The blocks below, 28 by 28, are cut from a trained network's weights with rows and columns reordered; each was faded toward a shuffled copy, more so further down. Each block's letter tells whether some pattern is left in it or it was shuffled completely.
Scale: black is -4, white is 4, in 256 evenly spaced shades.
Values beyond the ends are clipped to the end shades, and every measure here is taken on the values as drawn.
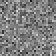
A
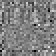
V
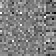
V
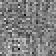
V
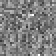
V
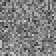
A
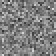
A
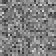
V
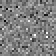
A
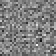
V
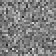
A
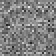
V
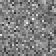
A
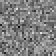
A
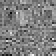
V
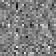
V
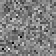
A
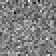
A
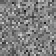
A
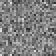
V
